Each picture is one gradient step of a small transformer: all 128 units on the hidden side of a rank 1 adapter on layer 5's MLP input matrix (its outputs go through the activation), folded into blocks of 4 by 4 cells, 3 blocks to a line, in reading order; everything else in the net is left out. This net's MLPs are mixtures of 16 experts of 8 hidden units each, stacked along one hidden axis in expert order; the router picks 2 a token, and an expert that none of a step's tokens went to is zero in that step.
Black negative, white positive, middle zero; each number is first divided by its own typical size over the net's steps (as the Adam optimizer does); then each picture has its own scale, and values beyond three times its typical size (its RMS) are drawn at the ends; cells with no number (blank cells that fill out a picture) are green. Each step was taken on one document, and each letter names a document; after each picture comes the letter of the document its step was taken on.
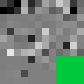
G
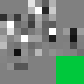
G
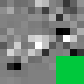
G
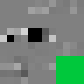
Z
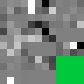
G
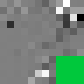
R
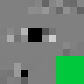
Z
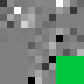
R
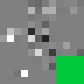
Z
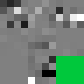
R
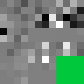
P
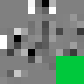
G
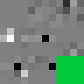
Z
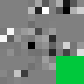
Z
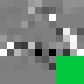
G
